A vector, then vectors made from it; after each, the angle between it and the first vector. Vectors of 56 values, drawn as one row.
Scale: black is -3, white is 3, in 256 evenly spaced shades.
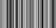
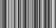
nearly opposite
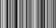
partly aligned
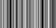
nearly parallel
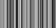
nearly parallel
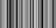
nearly parallel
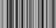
nearly parallel
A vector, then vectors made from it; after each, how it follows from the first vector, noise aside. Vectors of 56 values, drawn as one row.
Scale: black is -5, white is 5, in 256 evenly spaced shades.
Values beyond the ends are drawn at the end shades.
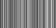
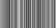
wrapped around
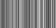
wrapped around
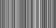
wrapped around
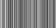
wrapped around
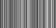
copied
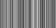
wrapped around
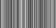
wrapped around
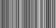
wrapped around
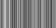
wrapped around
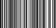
scaled up
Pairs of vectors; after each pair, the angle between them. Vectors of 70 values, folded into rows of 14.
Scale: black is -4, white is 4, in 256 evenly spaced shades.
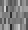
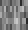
partly aligned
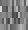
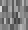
nearly parallel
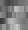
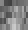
nearly parallel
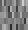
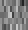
nearly opposite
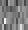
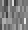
partly aligned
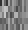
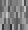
orthogonal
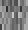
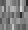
partly opposed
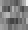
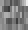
nearly parallel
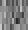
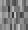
partly aligned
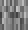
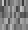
partly opposed
